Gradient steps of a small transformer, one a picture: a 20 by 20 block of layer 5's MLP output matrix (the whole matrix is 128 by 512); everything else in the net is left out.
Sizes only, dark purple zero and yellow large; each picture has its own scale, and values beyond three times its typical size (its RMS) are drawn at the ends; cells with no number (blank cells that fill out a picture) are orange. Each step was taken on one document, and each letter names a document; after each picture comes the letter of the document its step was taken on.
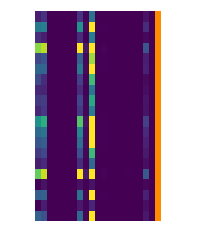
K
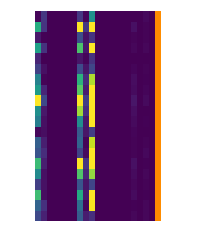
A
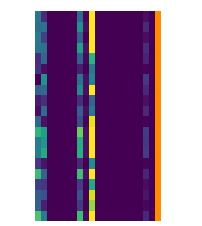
K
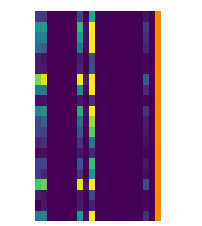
K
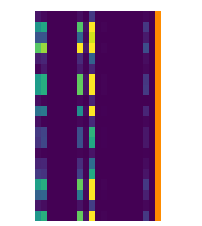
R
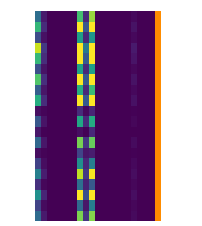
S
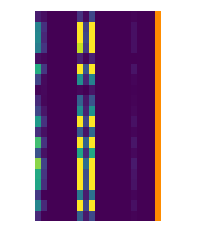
S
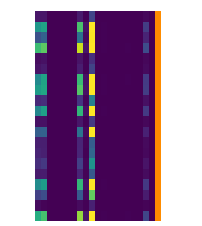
K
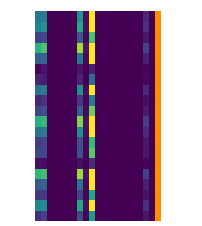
K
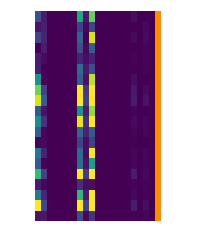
A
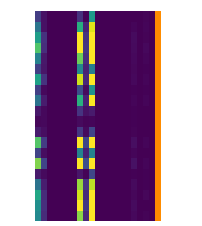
S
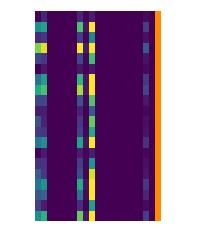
R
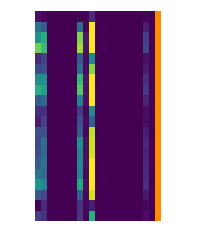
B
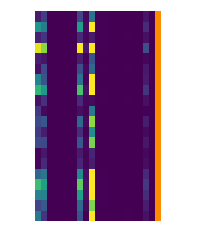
R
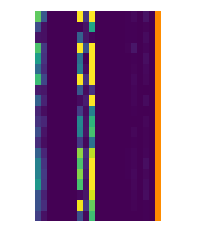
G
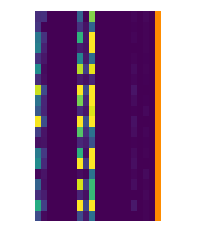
A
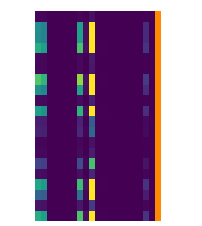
R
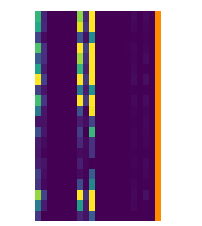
S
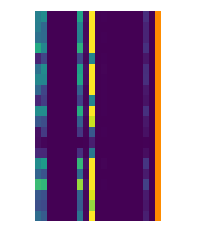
R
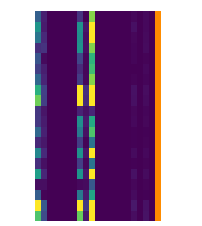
A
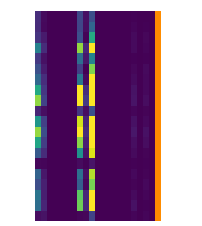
A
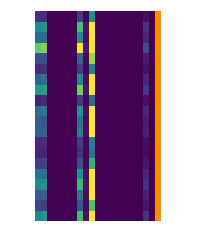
K
